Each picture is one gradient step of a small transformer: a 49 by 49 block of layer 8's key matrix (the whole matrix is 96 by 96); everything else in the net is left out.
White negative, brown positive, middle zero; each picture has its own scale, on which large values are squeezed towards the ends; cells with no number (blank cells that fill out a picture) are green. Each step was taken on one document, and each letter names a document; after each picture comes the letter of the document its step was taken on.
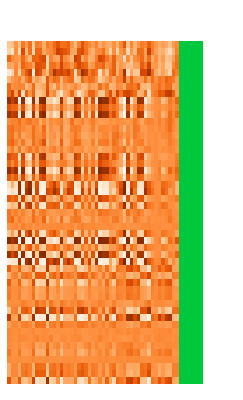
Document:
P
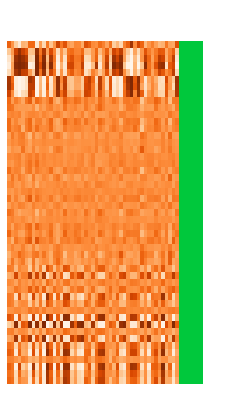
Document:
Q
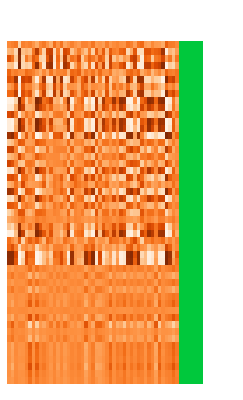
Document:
Q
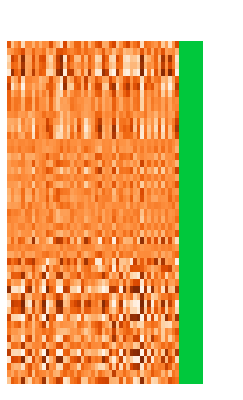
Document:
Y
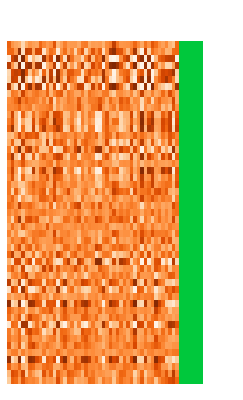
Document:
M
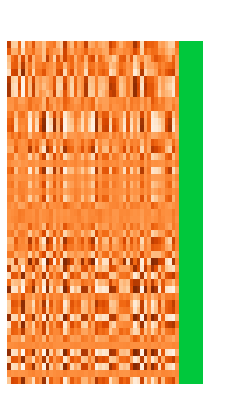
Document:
Y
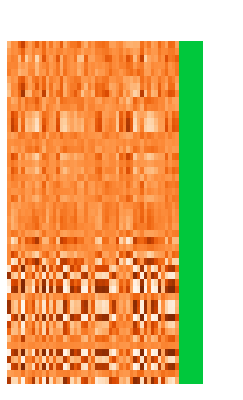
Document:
Y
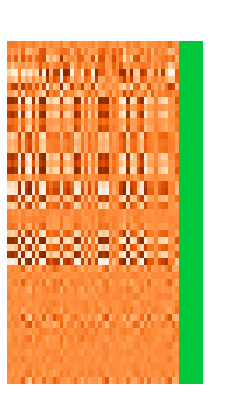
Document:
P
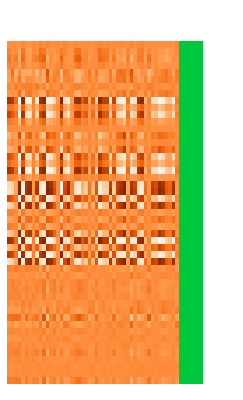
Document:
P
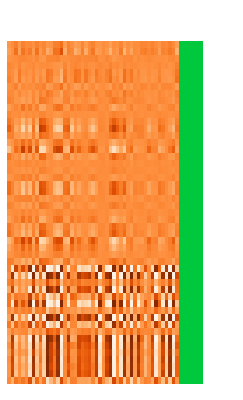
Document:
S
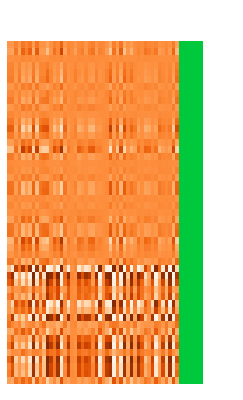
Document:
S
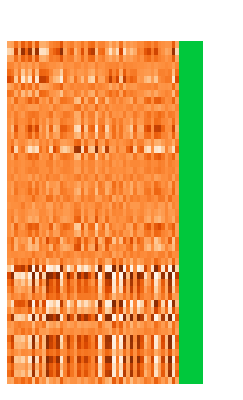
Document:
S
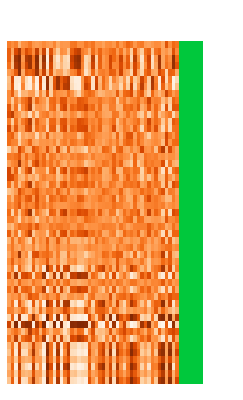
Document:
Q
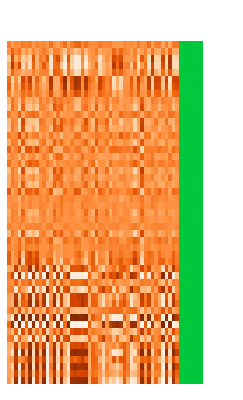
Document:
Q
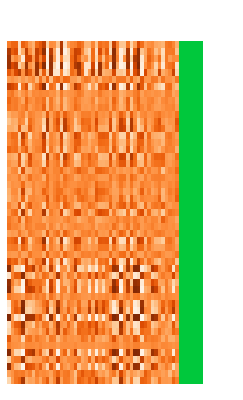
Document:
Y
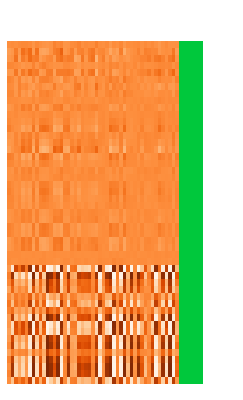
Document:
S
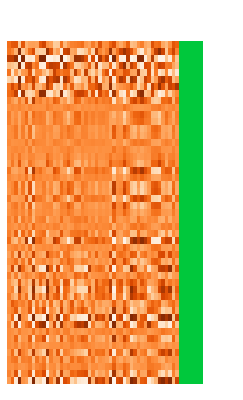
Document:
P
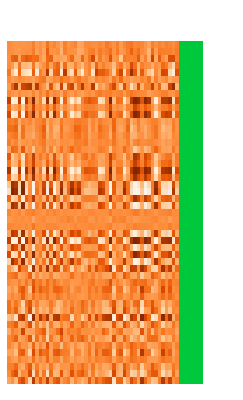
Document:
P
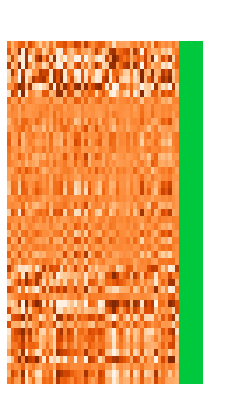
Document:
M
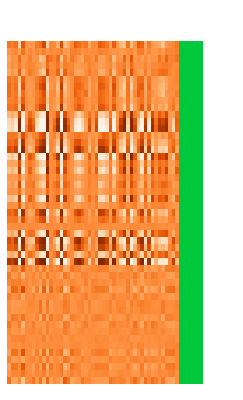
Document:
Y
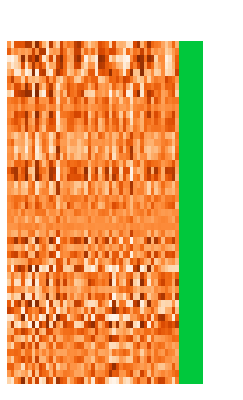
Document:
P
